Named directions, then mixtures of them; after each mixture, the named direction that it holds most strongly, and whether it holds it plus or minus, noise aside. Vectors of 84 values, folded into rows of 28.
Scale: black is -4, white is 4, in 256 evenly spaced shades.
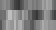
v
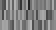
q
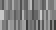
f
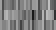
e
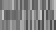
e, minus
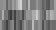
v, minus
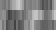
v, minus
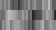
v, plus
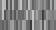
q, minus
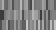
f, minus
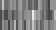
e, minus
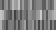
f, plus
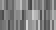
f, minus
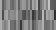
e, plus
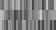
f, plus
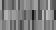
e, plus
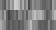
v, minus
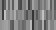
q, plus
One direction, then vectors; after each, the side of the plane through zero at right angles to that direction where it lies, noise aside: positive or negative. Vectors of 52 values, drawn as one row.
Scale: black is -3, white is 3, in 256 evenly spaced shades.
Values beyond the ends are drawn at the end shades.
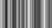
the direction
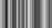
positive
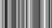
positive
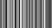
positive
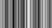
positive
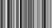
negative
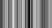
negative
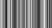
positive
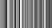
positive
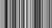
positive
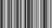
negative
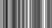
positive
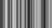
negative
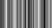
negative
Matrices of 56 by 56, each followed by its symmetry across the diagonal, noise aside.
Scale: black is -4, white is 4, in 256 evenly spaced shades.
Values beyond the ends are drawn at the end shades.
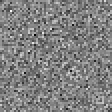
symmetric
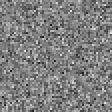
antisymmetric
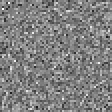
symmetric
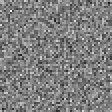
symmetric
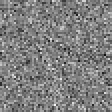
antisymmetric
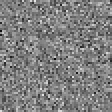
antisymmetric
